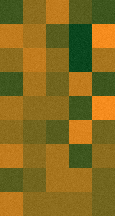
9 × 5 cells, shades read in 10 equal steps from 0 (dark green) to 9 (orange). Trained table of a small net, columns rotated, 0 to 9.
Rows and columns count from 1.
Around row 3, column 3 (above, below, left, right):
3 4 7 0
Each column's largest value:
7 7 7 8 9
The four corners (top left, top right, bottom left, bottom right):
2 2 7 4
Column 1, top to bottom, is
2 7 5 2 6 5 7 3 7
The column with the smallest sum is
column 4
